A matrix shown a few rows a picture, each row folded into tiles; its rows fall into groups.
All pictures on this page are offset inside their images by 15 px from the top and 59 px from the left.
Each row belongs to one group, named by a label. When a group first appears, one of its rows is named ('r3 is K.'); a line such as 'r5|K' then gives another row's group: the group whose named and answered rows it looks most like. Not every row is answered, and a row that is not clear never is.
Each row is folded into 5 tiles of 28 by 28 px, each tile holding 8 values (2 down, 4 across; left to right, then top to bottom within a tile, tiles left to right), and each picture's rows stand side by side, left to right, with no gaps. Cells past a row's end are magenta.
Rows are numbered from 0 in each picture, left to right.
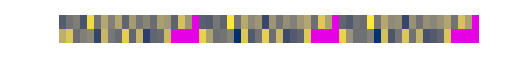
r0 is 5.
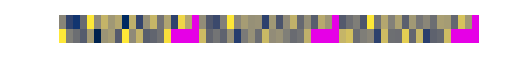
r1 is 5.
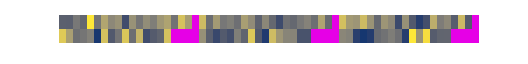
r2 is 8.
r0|5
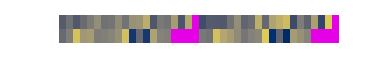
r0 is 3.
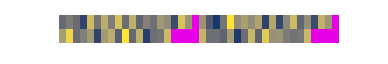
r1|5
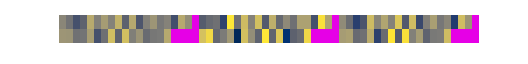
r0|5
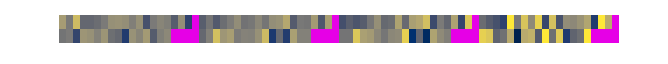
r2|3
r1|3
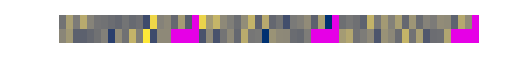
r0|8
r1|8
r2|5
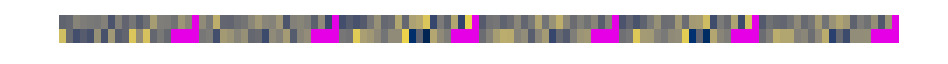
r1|8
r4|3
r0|8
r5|3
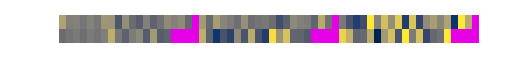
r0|8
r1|8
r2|5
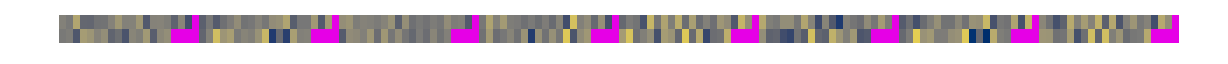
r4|5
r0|8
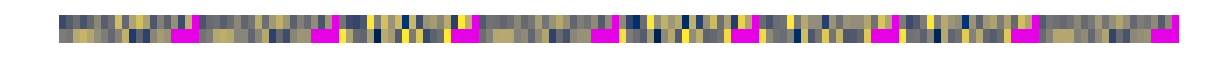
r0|3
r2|5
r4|5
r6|5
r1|3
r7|3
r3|3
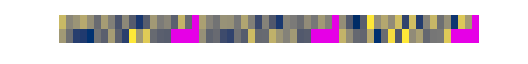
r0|8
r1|8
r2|5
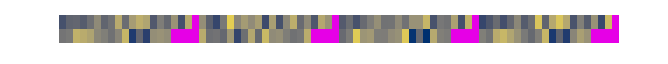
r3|3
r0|3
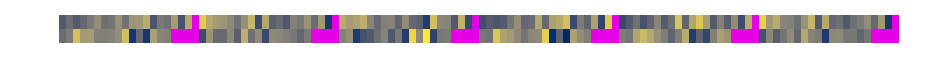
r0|3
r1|8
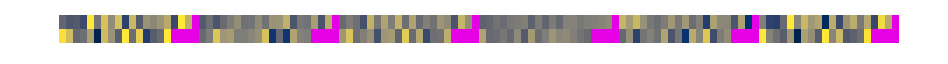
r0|5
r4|8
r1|3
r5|5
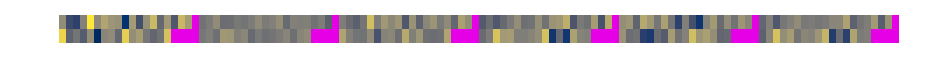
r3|3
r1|8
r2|5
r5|3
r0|5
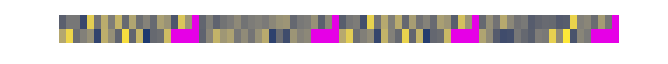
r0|5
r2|5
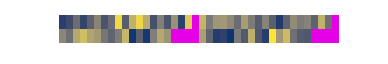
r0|3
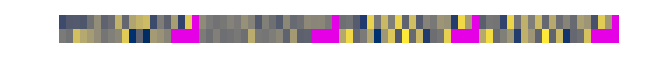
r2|5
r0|3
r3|5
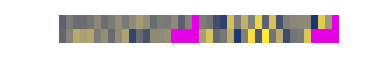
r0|3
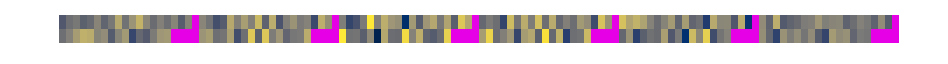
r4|8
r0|3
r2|5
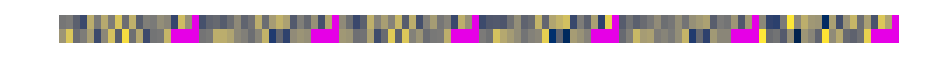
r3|3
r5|5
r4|3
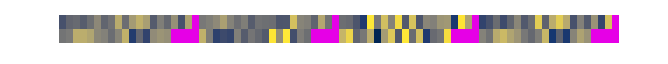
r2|5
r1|8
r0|3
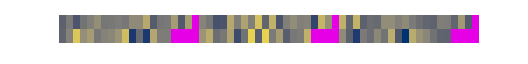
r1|5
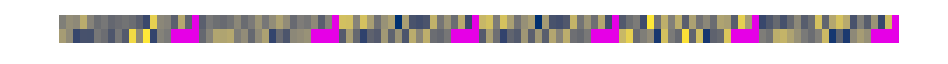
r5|3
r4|5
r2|8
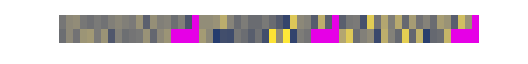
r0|8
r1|8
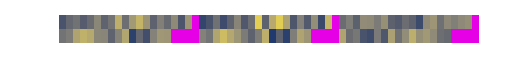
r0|3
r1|3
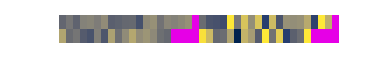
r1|5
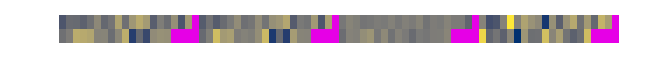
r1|3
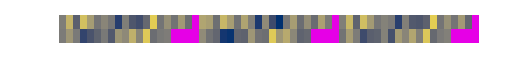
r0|8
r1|8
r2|8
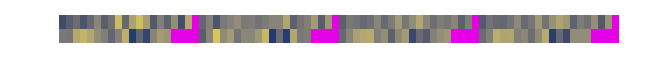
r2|3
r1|3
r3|3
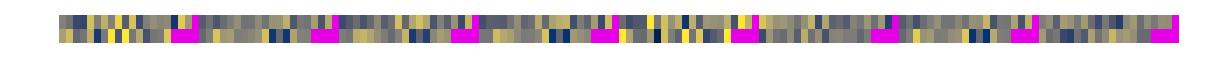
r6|3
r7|8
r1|3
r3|3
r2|3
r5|8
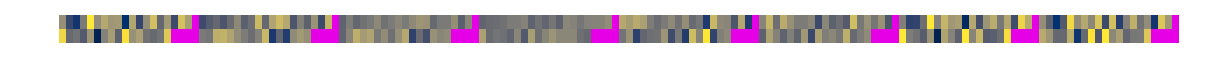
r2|3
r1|3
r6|5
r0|5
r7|5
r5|8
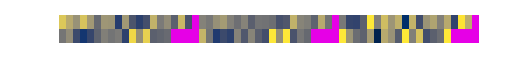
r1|8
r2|5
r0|8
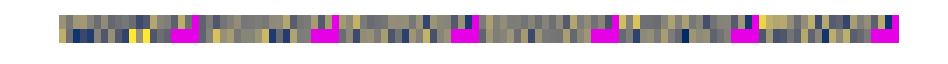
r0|8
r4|8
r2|8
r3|8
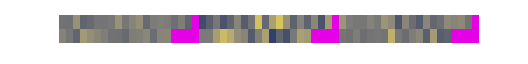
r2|8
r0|8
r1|3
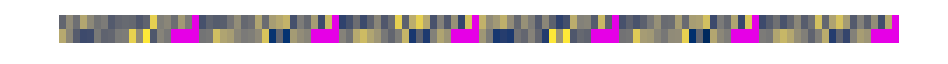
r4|3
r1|3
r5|3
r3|8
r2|3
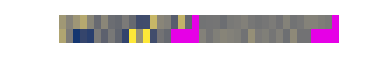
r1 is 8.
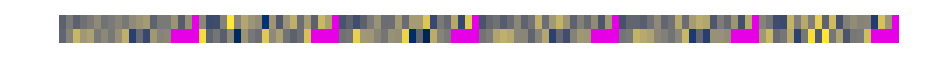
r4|3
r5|5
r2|3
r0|3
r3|3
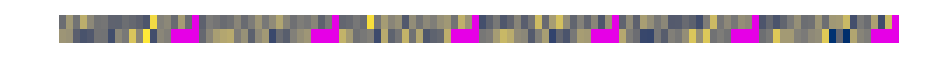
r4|8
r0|8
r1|3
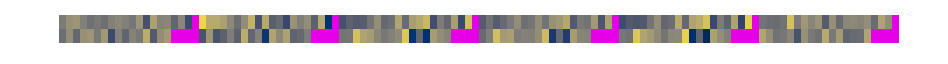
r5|5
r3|3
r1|8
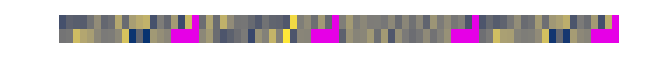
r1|8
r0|3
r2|8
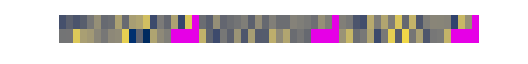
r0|3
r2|5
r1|8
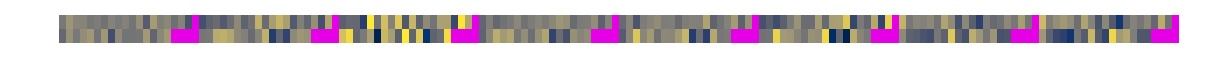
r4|3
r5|3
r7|8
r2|5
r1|3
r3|3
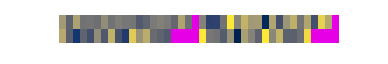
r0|8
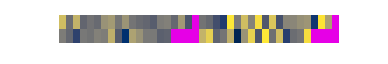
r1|5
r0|8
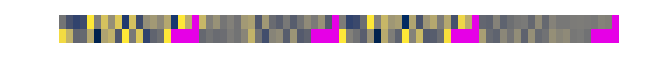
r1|8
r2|5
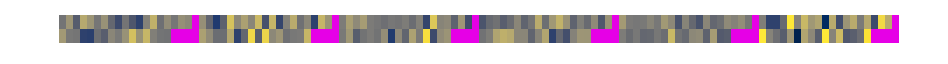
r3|3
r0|8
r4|8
